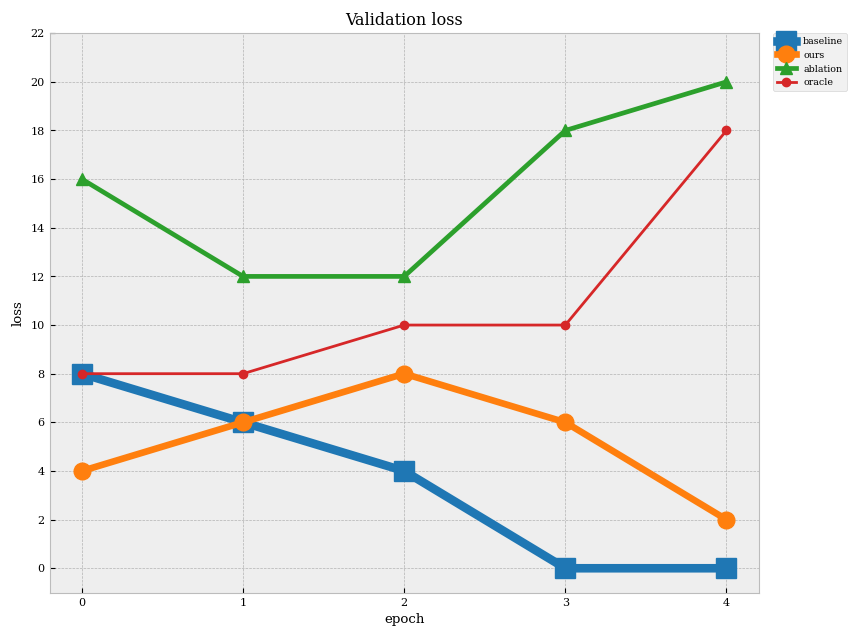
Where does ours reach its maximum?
2
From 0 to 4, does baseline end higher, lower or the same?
lower
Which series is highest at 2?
ablation
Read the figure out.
Title: Validation loss
x-axis: epoch, ticks 0 1 2 3 4
y-axis: loss, ticks 0 2 4 6 8 10 12 14 16 18 20 22
Legend: baseline, ours, ablation, oracle
Values:
baseline: 8 6 4 0 0
ours: 4 6 8 6 2
ablation: 16 12 12 18 20
oracle: 8 8 10 10 18
